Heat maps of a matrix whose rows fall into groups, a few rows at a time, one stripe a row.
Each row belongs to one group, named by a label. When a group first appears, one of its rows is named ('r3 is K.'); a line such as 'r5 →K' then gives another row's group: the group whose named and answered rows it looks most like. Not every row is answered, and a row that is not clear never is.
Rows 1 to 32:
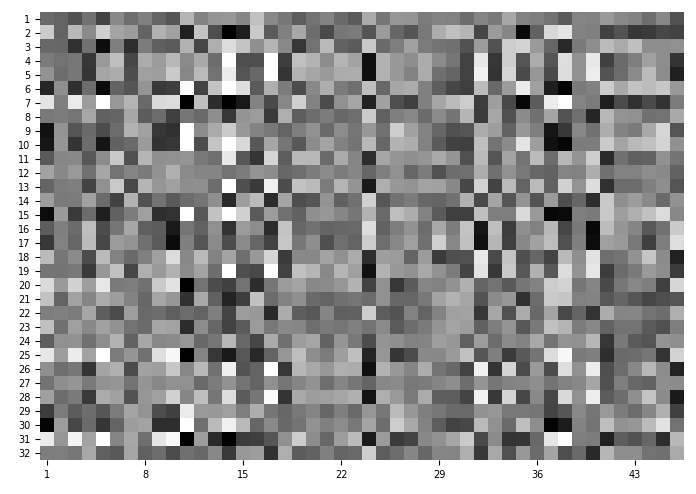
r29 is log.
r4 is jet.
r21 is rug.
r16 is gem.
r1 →log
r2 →rug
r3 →log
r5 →jet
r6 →log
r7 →rug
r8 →gem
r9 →log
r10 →log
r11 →jet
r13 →jet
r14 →gem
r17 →gem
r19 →jet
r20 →rug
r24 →jet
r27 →jet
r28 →jet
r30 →log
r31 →rug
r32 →gem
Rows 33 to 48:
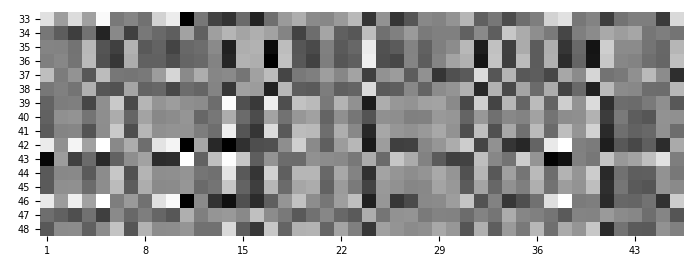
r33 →rug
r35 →gem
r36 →gem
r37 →jet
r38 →gem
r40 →jet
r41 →jet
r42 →rug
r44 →jet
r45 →jet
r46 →rug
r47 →log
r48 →jet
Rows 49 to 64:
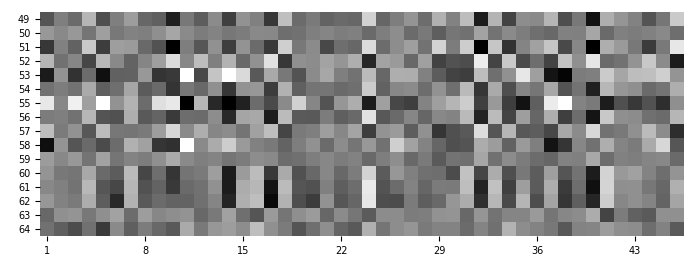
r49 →gem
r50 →jet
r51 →gem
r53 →log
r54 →gem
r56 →gem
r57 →jet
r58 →log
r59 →jet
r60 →gem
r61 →gem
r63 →jet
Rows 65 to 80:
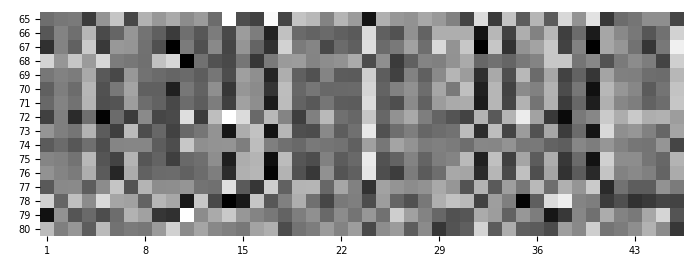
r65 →jet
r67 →gem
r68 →rug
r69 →gem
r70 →gem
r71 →gem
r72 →log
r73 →gem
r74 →log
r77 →jet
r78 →rug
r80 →jet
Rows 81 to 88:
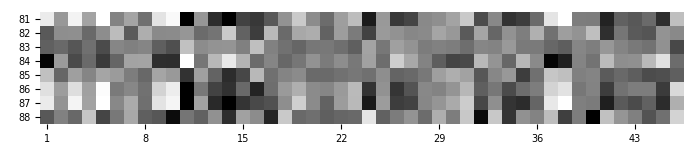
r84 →log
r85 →rug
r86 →rug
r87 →rug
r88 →gem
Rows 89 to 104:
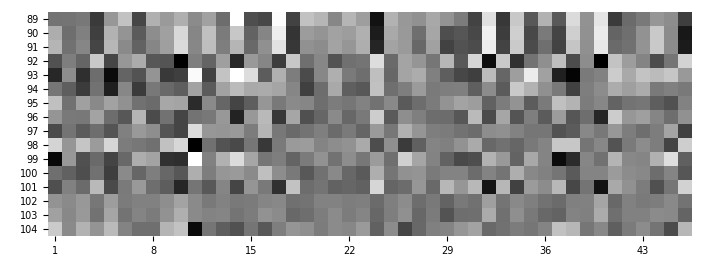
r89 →jet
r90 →jet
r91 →jet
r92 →gem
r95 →rug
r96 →gem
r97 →log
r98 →rug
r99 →log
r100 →log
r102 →jet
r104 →rug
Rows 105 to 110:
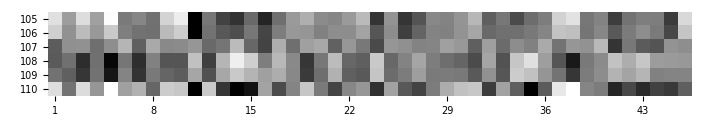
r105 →rug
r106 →rug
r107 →jet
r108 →log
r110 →rug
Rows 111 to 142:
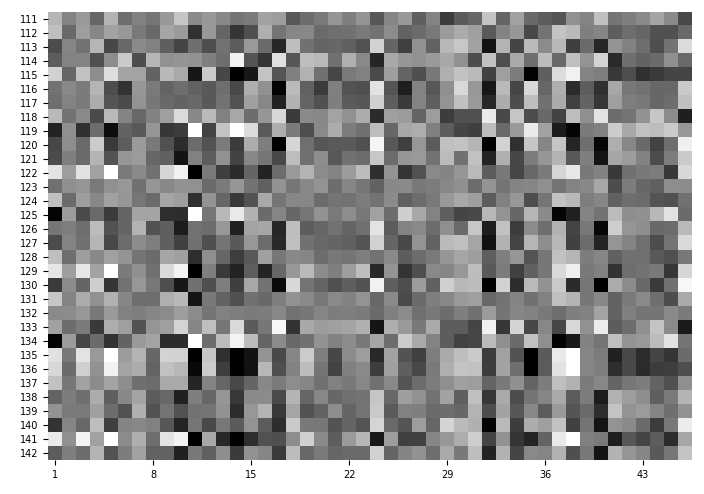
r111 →jet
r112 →rug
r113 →gem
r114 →jet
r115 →rug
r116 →gem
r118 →jet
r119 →log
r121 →gem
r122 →rug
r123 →jet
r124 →rug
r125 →log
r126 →gem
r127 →gem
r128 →rug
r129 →rug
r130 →gem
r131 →rug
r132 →jet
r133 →jet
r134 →log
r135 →rug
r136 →rug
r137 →rug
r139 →gem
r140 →gem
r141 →rug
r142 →gem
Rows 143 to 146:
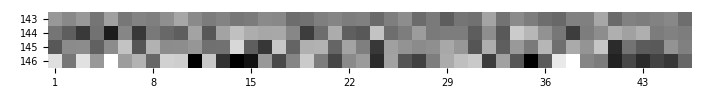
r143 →jet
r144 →log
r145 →jet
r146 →rug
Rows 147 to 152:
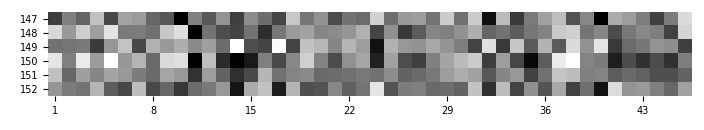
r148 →rug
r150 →rug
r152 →gem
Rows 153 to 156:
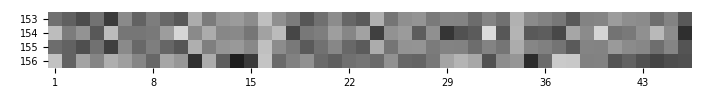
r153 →log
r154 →jet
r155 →log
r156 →rug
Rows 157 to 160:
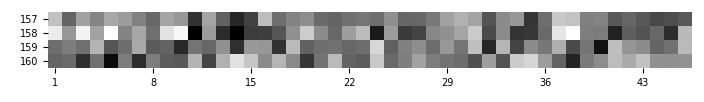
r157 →rug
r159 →gem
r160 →log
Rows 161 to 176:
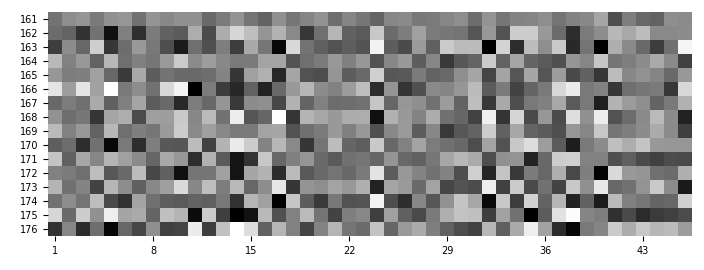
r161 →jet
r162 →log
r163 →gem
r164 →jet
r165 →gem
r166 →rug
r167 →gem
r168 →jet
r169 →jet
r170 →log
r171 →rug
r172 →gem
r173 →jet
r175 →rug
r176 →log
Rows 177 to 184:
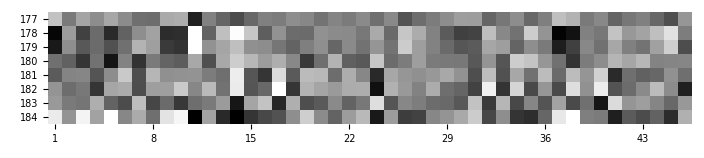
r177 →rug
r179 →log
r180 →log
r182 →jet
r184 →rug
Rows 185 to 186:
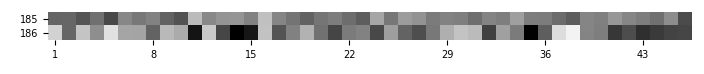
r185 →log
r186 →rug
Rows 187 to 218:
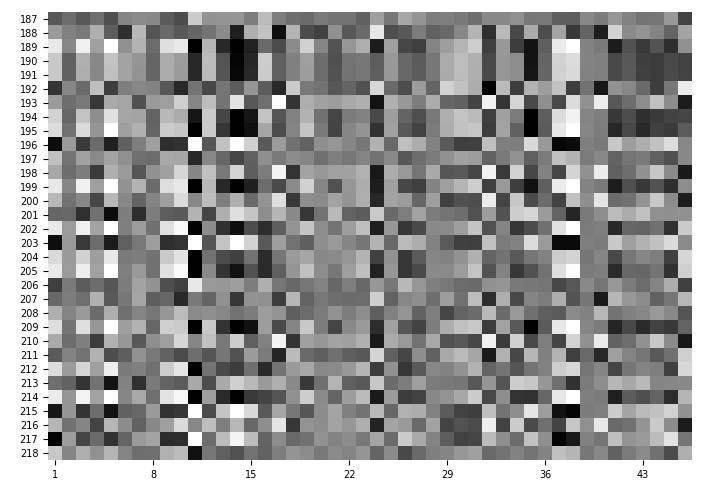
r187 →log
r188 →gem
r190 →rug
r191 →rug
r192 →gem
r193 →jet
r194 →rug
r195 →rug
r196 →log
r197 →rug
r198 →jet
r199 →rug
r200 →jet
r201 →log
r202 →rug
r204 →rug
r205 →rug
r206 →log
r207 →gem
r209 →rug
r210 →jet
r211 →gem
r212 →rug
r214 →rug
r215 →log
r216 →jet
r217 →log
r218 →rug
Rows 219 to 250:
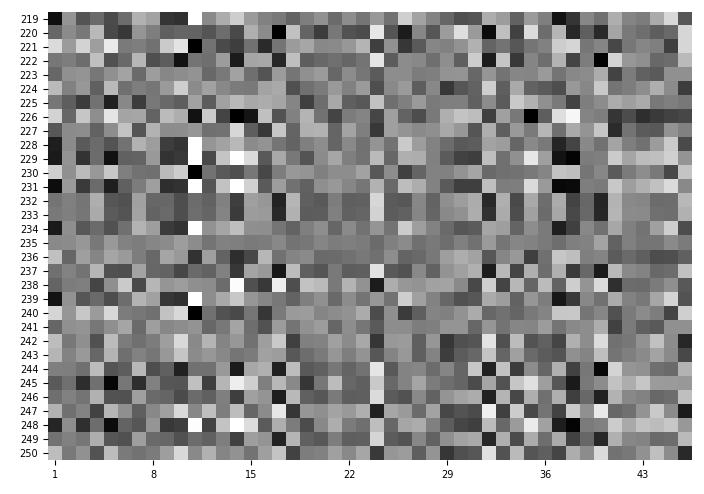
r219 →log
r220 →gem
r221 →rug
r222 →gem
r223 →jet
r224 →jet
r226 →rug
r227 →jet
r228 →log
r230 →rug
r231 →log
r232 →gem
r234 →log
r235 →jet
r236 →rug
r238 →jet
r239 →log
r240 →rug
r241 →jet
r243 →jet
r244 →gem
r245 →log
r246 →gem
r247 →jet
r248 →log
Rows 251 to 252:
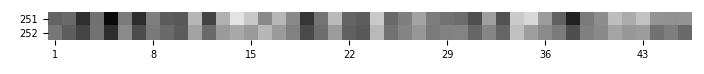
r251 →log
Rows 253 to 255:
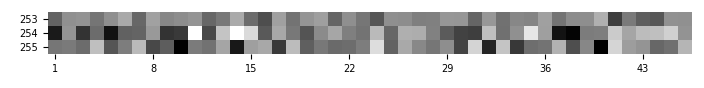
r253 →jet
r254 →log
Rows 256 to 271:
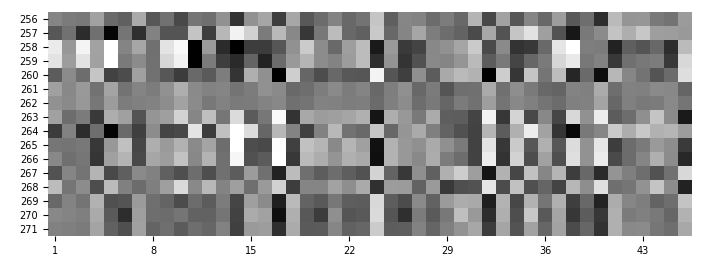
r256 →gem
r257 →log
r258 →rug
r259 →rug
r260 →gem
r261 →jet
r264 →log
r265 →jet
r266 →jet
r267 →gem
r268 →jet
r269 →gem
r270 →gem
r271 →gem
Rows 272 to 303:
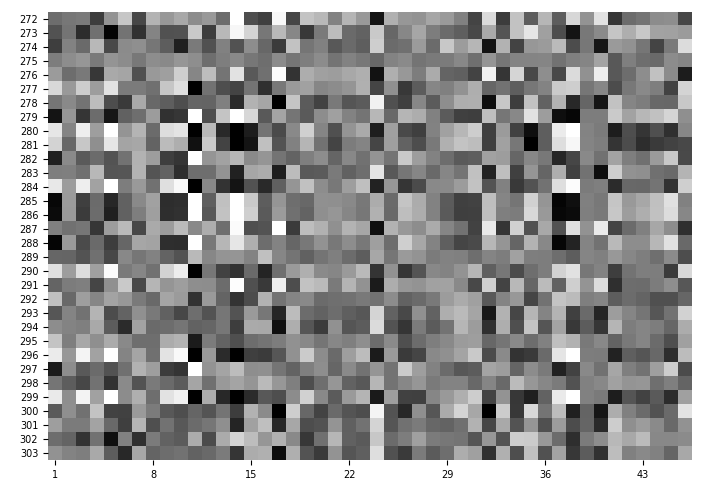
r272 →jet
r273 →log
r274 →gem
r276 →jet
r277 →rug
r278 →gem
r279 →log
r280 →rug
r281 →rug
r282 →log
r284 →rug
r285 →log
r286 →log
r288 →log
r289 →log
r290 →rug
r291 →jet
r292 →rug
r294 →gem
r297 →log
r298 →log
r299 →rug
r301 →gem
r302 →log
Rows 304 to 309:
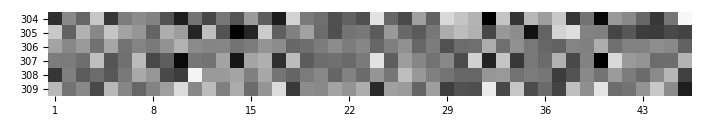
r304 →gem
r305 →rug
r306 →jet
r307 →gem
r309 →jet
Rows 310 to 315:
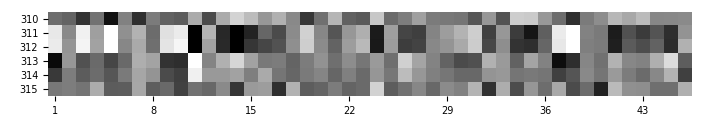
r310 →log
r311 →rug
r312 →rug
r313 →log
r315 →gem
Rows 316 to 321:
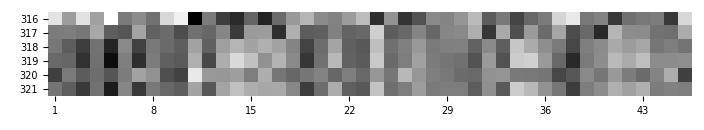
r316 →rug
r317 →gem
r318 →log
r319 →log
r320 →log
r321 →log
